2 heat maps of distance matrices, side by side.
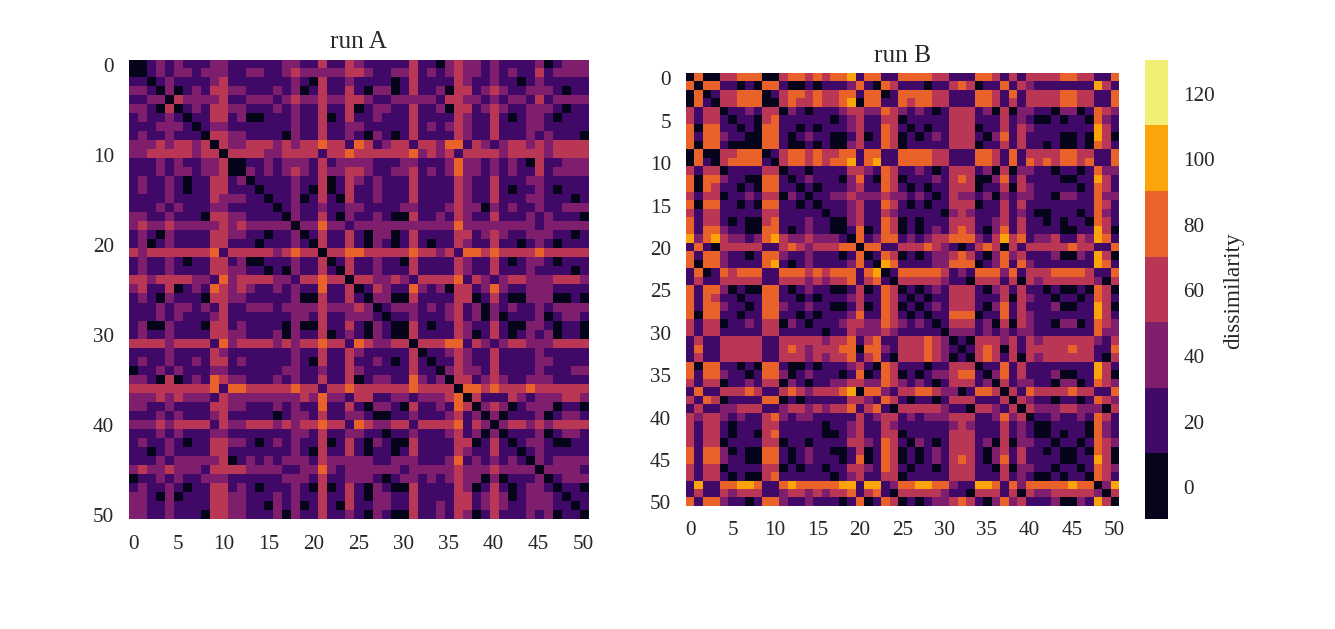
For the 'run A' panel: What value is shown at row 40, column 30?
60
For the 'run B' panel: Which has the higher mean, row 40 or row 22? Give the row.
22
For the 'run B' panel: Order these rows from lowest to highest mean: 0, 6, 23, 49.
6, 49, 0, 23
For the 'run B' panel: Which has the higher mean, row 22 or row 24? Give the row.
24
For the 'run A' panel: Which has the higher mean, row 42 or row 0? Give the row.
0
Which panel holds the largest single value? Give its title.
run B
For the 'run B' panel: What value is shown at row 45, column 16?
20
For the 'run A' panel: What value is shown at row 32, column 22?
20
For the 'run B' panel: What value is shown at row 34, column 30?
20
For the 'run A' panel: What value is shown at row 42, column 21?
60
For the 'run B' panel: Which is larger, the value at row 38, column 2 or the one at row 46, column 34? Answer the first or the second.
the first
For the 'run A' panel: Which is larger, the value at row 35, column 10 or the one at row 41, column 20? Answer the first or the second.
the first
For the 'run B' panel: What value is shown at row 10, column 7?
80
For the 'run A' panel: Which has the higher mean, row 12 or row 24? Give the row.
24
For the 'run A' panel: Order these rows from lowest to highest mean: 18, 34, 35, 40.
34, 35, 18, 40
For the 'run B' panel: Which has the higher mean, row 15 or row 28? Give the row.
28
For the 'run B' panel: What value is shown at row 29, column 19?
60
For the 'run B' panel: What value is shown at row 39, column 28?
60
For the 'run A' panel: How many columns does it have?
51
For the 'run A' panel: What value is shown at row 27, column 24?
40
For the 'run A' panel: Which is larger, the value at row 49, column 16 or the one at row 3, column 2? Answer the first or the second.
the first
